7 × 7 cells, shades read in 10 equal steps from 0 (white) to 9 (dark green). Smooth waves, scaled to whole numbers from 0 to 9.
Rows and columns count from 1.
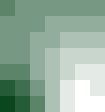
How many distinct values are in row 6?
6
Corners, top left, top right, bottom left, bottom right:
6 5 9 0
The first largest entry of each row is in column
1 1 1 1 1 1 1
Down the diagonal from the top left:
6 5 4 3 2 0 0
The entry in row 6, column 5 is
1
